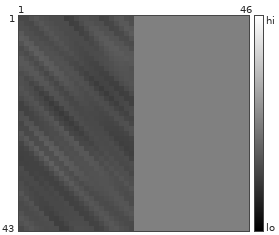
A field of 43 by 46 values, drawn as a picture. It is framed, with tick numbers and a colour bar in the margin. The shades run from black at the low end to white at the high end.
The table splits into one row of 2 panels. Panel 1,1: low, slanting down to the right, faint in contrast. Panel 1,2: middling, flat.
